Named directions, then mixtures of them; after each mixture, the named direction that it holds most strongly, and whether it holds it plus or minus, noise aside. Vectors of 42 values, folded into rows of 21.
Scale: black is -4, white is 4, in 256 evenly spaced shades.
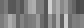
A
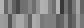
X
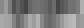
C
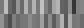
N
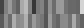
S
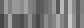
X, minus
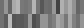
X, minus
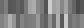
A, plus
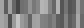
X, plus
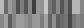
X, plus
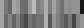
S, minus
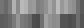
C, minus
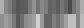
C, plus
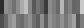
S, plus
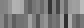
A, minus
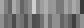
S, minus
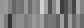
N, plus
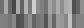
N, plus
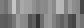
C, minus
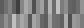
S, plus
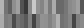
S, minus
